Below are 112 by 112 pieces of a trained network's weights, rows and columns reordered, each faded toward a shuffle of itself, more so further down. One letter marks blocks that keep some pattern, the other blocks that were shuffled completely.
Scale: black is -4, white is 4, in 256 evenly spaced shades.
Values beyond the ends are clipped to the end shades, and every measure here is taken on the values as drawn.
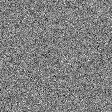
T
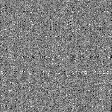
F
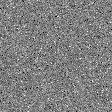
T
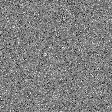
T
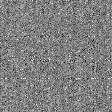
F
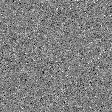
T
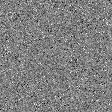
T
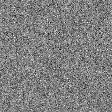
F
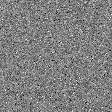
T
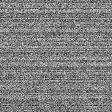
F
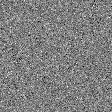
T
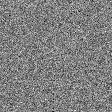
T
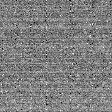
F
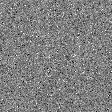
T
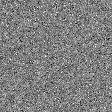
T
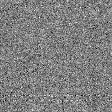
F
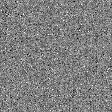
F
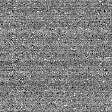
F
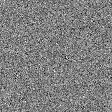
T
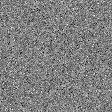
T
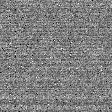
F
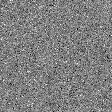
T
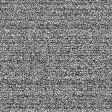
F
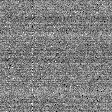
F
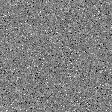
T
